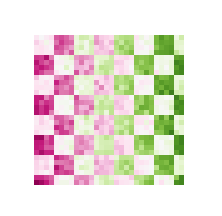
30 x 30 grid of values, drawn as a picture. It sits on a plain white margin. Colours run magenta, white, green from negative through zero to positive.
Overall the values sit about 50% of the way up the scale. The field is checkered. There is an overall slope up to the right.
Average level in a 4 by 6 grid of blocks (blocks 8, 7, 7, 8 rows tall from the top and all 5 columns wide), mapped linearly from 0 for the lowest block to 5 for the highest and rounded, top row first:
012345
012345
012345
012345
